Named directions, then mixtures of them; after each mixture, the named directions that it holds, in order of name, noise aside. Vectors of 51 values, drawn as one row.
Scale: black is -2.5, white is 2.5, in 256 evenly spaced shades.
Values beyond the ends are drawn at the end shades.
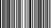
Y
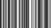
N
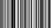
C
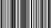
C, Y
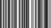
N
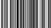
N, Y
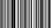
C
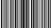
Y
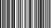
C, Y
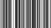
C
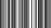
C, N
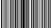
Y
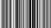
C, N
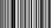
C
